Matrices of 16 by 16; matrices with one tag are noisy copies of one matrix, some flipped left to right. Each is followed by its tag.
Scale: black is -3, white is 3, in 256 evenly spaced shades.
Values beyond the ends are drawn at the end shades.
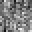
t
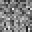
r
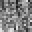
t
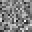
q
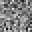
r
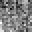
t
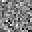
q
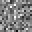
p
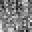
t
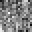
t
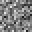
p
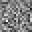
q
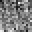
t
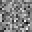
q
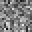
r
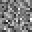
q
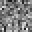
r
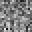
r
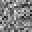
p
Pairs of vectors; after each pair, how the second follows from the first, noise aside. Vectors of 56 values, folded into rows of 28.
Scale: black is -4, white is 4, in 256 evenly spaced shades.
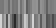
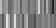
wrapped around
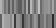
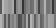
wrapped around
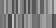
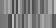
copied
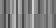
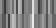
copied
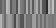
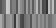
copied
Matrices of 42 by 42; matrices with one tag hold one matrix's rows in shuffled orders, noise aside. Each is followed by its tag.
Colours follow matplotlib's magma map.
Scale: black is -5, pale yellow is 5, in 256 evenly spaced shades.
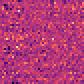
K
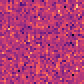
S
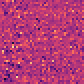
K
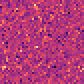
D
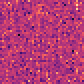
S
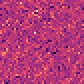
D
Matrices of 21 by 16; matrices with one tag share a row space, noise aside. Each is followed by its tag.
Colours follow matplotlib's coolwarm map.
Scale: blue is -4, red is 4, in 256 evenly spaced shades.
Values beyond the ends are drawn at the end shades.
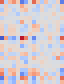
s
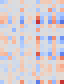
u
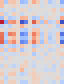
s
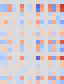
u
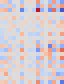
u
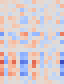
s
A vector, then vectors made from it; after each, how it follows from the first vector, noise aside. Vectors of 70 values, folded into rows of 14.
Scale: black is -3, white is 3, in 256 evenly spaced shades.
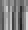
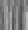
shrunk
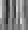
reversed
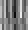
wrapped around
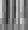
reversed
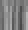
shrunk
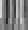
reversed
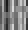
wrapped around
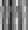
wrapped around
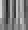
reversed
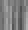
shrunk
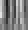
reversed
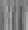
shrunk
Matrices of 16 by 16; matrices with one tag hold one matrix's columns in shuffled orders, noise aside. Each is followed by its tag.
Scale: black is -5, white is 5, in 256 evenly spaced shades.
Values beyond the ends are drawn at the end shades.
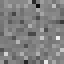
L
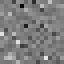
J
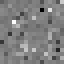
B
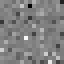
L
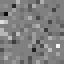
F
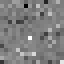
L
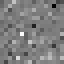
J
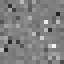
F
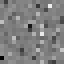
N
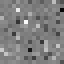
B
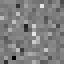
N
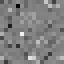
J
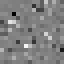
F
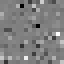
J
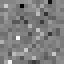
L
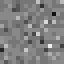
F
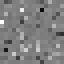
B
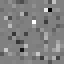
B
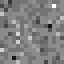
N
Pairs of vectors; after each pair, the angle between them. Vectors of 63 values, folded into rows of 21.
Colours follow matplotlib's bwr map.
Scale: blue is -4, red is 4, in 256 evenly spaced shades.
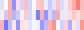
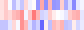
orthogonal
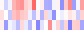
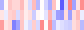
partly aligned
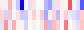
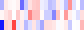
partly aligned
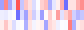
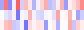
nearly parallel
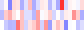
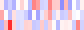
partly opposed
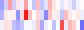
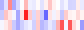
nearly parallel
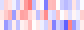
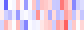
partly opposed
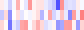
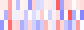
nearly opposite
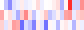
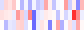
orthogonal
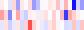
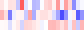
partly aligned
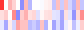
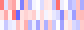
nearly parallel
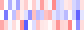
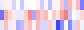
partly opposed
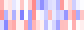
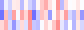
nearly opposite
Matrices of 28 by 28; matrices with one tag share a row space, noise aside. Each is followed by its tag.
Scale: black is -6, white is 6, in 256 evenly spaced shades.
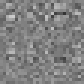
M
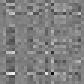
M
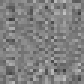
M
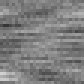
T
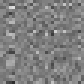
M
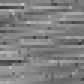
T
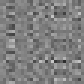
M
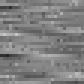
T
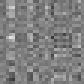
M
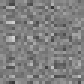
M
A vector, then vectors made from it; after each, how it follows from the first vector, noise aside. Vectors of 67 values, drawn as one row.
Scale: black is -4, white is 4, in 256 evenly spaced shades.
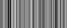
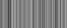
shrunk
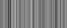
shrunk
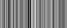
wrapped around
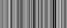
wrapped around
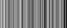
wrapped around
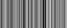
wrapped around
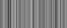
shrunk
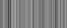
shrunk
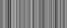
shrunk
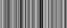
wrapped around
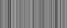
shrunk
